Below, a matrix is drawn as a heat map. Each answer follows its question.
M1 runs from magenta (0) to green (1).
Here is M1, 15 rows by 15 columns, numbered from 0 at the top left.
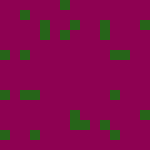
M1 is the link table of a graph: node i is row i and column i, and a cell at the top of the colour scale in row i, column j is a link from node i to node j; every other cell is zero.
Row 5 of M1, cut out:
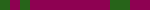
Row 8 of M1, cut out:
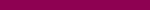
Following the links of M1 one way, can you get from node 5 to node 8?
yes
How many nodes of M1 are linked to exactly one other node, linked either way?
2
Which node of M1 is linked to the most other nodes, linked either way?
node 2
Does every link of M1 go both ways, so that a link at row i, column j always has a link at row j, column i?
no
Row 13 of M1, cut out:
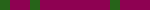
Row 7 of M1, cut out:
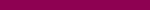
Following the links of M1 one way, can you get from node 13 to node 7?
yes
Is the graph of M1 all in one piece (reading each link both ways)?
yes
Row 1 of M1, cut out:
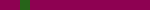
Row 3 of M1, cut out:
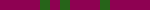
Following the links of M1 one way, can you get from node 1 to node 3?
no
